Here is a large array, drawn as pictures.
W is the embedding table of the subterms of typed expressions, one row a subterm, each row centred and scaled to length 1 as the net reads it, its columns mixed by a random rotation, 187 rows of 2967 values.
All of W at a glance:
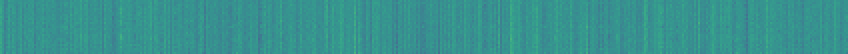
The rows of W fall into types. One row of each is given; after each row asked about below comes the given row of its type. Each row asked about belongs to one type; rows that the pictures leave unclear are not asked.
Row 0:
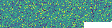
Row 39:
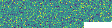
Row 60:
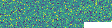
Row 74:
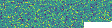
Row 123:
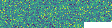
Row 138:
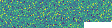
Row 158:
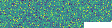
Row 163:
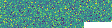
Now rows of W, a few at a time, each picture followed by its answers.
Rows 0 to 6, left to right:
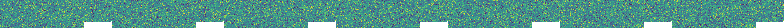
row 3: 60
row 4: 163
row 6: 123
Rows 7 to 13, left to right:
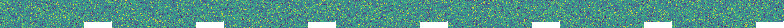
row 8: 60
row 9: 60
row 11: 158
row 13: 0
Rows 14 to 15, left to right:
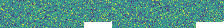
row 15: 74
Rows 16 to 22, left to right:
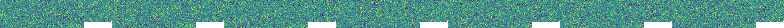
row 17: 123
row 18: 39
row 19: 158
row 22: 138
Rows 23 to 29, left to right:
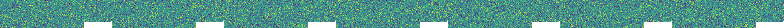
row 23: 0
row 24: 39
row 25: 123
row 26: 60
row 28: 39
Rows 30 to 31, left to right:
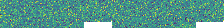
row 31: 138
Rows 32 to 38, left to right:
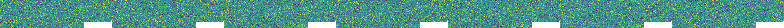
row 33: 60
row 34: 123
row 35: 60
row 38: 74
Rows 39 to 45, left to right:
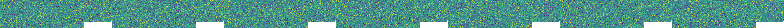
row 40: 60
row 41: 163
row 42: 138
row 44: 138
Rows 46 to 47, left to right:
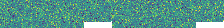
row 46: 163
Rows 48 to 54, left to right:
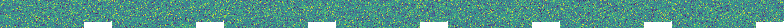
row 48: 60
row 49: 138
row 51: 39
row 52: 0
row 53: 74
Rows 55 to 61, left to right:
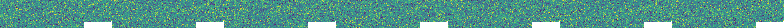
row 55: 138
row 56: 60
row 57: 123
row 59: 60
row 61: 163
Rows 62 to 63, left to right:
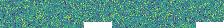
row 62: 39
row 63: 138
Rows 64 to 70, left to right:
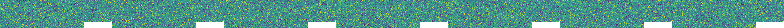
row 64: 74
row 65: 158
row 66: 60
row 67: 123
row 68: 163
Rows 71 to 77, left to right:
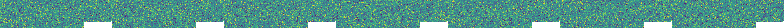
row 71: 163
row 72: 163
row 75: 163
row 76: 60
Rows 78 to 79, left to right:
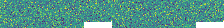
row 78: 163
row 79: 138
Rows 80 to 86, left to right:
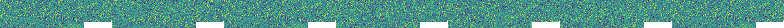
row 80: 138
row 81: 60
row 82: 138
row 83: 158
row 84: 39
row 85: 0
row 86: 138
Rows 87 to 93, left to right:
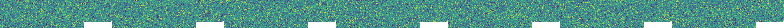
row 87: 0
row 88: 74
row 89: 60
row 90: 158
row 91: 0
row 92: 74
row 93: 163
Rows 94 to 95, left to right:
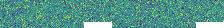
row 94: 39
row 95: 158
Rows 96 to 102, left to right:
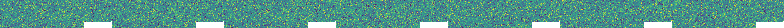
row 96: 0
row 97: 0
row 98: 0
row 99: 163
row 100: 138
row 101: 60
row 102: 123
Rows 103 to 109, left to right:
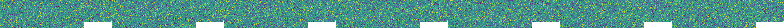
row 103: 39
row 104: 138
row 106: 60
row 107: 60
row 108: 0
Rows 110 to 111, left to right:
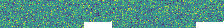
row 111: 123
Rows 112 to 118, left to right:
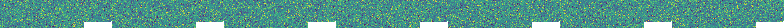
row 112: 0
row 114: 39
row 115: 123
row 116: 0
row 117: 138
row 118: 163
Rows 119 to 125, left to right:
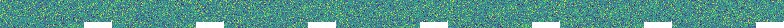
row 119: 138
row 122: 138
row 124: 163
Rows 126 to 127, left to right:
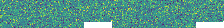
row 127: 123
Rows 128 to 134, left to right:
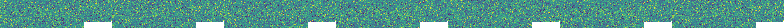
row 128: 163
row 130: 138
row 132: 60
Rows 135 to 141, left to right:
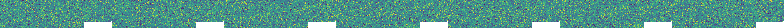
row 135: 158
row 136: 158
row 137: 60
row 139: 158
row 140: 123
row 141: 123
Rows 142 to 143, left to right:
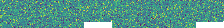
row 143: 123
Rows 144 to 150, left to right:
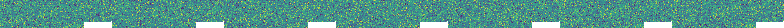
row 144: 39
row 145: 158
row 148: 163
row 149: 163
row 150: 123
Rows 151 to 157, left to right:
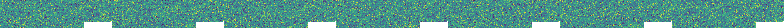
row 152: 123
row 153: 39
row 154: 138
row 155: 74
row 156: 138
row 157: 39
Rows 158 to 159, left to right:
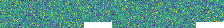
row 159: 60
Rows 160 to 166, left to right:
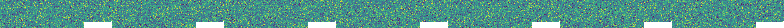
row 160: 39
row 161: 123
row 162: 123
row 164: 39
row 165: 0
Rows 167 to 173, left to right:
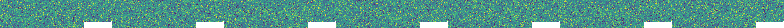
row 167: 138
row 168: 60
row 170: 158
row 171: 0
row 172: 163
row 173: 0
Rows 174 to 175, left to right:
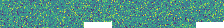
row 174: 39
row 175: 138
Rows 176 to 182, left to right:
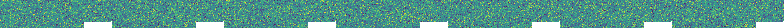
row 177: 0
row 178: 123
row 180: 39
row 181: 0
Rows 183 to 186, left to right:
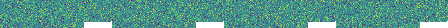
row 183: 0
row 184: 0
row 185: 123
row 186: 39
